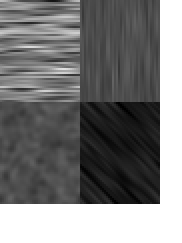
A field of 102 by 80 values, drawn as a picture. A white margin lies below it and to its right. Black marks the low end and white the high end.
It is made of 2 by 2 panels. Panel 1,1: middling, streaked across, strong in contrast. Panel 1,2: low, streaked downward, faint in contrast. Panel 2,1: low, blotchy, faint in contrast. Panel 2,2: very low, slanting down to the right, faint in contrast.
